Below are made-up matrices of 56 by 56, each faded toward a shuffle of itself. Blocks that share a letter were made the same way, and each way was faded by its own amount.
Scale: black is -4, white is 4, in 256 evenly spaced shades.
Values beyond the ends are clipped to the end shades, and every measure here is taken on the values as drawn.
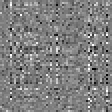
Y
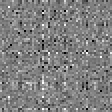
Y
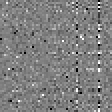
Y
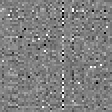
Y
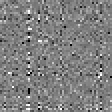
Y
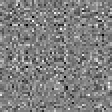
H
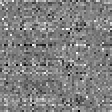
H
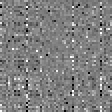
Y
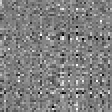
Y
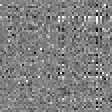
Y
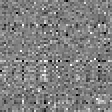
H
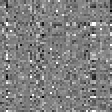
Y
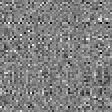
H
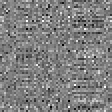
H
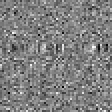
H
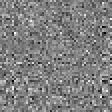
H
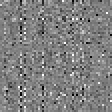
Y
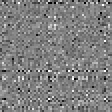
Y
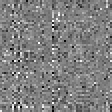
Y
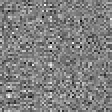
H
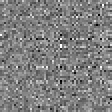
H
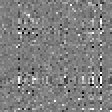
Y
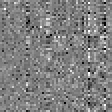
Y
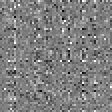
Y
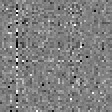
Y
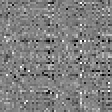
Y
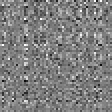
Y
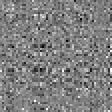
H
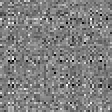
H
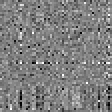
Y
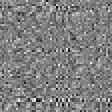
H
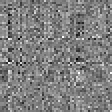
H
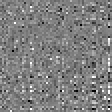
Y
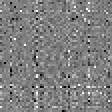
Y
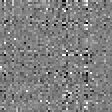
Y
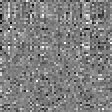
H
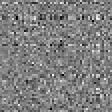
H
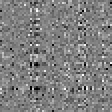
Y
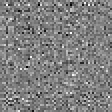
H
